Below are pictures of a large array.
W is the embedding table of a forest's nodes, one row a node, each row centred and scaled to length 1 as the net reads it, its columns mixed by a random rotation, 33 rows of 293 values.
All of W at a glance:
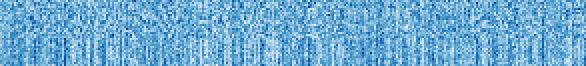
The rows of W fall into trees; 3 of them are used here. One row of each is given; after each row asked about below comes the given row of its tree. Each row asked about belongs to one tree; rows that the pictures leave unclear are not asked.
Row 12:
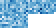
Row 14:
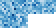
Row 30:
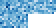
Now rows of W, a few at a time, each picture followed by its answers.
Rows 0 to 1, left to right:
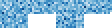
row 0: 14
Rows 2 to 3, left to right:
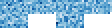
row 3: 30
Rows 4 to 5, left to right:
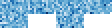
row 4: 12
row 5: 14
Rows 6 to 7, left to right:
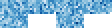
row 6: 12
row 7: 14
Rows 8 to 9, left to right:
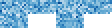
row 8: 14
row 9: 14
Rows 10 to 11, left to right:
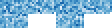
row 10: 30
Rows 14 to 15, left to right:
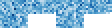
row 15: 14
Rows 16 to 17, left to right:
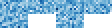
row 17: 12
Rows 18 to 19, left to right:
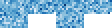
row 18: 12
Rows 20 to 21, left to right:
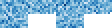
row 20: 30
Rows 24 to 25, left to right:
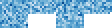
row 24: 30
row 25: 30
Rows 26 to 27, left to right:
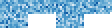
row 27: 30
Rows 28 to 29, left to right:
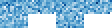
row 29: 30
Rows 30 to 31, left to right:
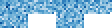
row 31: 30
